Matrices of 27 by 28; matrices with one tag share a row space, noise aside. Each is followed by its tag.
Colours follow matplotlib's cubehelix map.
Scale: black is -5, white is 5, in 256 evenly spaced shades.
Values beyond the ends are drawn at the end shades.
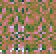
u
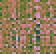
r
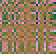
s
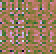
u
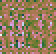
u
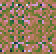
u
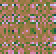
s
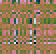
r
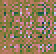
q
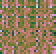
s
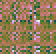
r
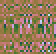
q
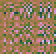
q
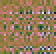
q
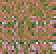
s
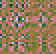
u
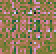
r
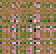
r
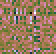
r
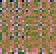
u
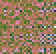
q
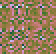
u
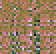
r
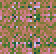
r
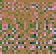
s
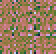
r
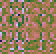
u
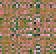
r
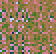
u
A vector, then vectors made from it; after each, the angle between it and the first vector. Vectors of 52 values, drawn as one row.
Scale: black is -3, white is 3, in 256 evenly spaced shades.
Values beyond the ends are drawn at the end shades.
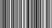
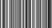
orthogonal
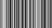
nearly opposite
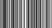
nearly parallel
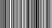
nearly parallel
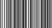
partly opposed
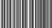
partly opposed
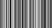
nearly opposite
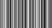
nearly opposite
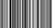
partly opposed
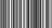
nearly parallel
